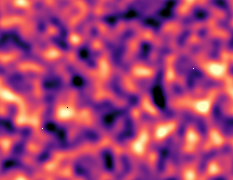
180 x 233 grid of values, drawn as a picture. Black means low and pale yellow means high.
Three lone cells stand out: two far higher and one far lower than their neighbours. There is no seam. The values follow a bell shape. No single row or column stands out from its neighbours. On average the colour sits 50% of the way up the scale. There is no overall slope.
